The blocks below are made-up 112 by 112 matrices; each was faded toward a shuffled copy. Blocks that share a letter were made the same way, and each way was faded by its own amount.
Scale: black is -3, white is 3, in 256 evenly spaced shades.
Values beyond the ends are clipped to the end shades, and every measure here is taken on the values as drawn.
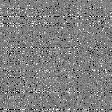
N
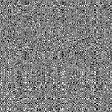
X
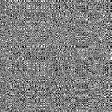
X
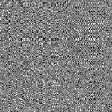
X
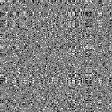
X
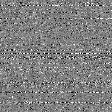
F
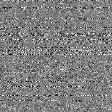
F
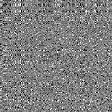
X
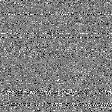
F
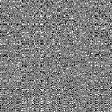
X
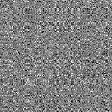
X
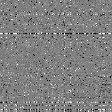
N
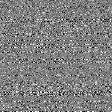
F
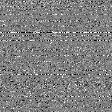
F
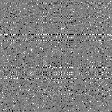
N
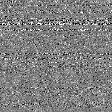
F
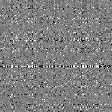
N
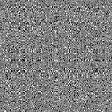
X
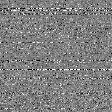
F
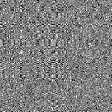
X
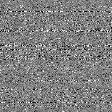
F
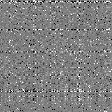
N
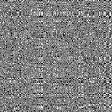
X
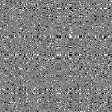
N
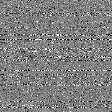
F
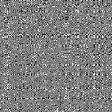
N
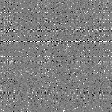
N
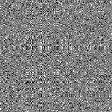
X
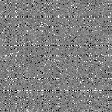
N
